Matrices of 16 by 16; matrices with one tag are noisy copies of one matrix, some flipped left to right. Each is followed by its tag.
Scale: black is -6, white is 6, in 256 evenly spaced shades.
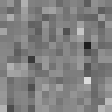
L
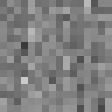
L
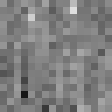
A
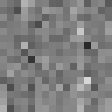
L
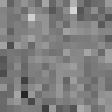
A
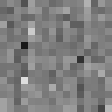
L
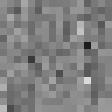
L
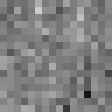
A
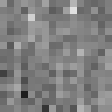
A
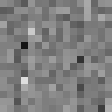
L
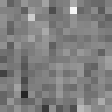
A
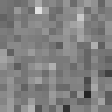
A
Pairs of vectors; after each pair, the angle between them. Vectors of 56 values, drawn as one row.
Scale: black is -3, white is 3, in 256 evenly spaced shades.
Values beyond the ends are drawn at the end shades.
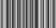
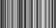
orthogonal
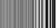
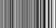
nearly opposite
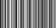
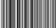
nearly opposite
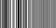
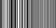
nearly opposite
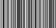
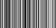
partly opposed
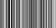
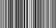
orthogonal
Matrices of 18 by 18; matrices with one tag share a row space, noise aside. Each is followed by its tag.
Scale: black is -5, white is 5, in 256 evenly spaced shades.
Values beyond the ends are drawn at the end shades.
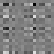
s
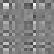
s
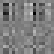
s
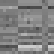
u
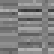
u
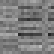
u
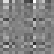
s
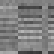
u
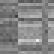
u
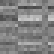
u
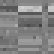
u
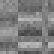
u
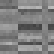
u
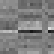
u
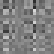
s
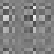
s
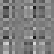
s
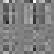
s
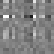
s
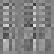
s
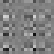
s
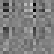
s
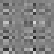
s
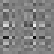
s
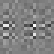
s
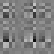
s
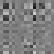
s
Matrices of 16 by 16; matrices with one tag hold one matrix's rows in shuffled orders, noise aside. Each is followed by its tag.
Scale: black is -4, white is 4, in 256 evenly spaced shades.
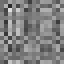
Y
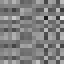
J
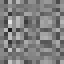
Y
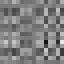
J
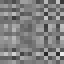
J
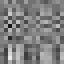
Y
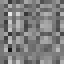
Y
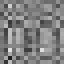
Y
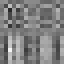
Y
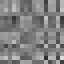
J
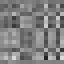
J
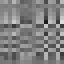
J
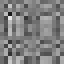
Y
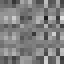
J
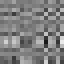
J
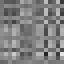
J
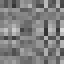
J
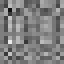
Y
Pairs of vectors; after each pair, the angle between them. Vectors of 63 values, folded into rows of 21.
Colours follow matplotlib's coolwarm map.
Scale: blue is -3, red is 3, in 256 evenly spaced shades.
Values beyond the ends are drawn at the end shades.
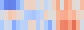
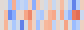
orthogonal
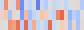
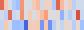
partly opposed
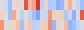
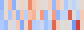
orthogonal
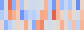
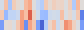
partly opposed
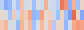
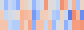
nearly parallel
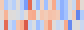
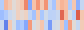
nearly opposite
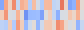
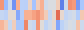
nearly opposite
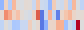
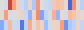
partly aligned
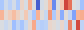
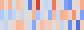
nearly opposite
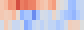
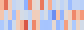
orthogonal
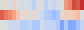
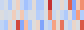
orthogonal
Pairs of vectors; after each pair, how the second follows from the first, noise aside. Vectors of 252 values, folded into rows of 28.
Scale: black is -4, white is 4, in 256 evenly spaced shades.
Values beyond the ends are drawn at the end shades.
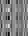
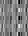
reversed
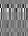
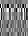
scaled up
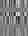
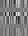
copied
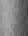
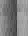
wrapped around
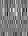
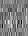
wrapped around
